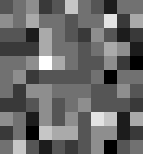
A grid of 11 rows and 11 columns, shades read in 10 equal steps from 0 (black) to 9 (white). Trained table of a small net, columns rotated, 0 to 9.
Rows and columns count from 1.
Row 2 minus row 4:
3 2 4 -2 0 -1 1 0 2 -3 5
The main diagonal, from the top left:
3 4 1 6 6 3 4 3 7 1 4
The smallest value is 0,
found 4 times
